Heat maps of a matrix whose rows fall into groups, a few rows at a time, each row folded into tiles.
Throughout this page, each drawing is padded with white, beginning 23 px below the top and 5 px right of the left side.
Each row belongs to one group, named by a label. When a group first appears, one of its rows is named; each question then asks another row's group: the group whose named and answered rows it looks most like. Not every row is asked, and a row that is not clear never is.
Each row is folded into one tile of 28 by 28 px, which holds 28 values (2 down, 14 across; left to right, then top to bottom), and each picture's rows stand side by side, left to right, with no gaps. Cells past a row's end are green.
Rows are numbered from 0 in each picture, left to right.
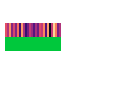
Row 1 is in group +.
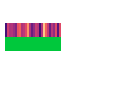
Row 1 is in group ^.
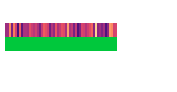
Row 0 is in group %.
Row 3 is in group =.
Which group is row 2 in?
=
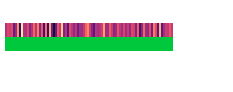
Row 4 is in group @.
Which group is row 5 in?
%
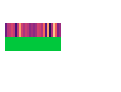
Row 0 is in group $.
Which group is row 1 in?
+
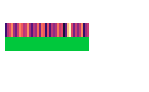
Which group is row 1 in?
%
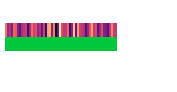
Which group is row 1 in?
@
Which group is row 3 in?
=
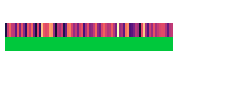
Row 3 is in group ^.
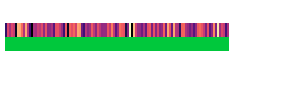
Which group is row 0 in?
$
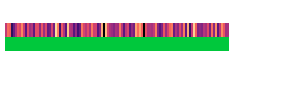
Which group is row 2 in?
=
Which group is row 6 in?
+
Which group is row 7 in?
+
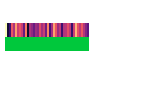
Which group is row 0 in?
@
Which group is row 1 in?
+
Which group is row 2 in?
$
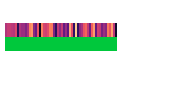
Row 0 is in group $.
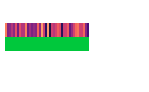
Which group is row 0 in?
@
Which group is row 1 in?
%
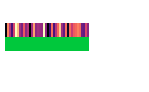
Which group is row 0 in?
^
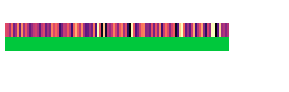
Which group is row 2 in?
$
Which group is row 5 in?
+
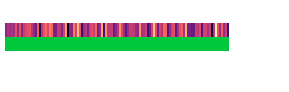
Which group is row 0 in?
+
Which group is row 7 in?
$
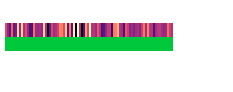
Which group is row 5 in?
=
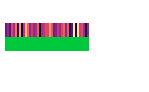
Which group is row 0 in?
+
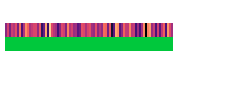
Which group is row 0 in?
+
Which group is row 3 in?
@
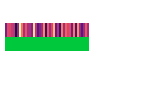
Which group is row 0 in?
$
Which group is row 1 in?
@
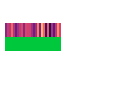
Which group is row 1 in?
%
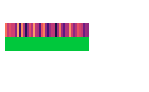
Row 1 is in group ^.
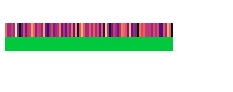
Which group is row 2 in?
+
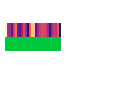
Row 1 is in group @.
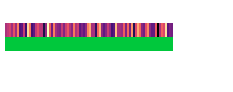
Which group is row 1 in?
$
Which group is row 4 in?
+
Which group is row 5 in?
@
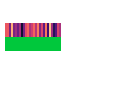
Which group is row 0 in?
=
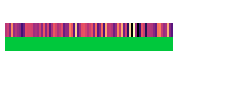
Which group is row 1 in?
+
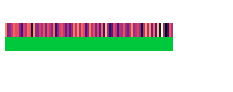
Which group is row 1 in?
@
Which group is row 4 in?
$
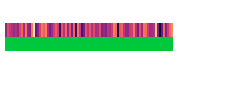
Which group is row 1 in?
@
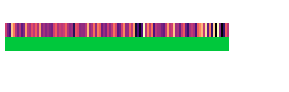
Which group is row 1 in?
=
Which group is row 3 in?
%
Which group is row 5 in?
=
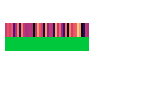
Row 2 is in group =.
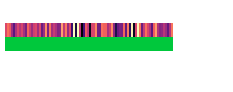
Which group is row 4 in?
+
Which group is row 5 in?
^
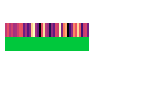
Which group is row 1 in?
^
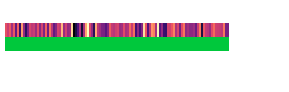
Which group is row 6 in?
^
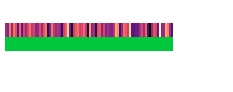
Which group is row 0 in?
%
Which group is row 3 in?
^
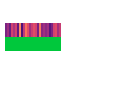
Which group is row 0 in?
+
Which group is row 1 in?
=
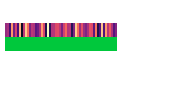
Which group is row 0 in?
+
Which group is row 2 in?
$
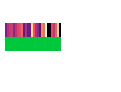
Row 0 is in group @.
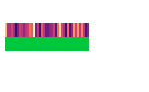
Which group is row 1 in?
^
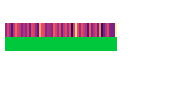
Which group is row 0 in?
^
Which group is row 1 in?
=
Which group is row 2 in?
$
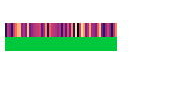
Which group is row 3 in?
^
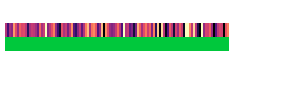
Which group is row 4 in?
=
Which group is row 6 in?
$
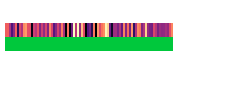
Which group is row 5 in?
^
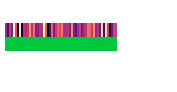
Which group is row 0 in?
%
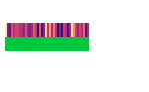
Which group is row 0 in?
@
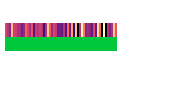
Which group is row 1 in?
$
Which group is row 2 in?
+
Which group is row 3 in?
%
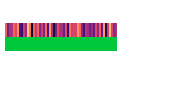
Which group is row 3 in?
+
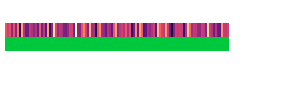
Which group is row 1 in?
+
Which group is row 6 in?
$
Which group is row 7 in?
=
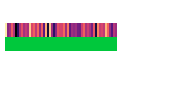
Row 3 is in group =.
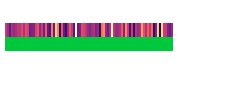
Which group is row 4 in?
%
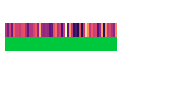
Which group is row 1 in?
=
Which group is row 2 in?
%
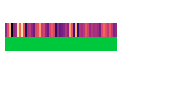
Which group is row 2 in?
%
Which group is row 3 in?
$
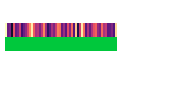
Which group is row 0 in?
^
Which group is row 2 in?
+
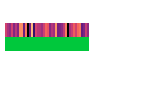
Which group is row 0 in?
@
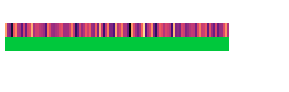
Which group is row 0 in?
^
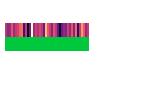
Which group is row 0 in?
@
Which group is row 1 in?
$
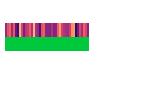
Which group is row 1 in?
^
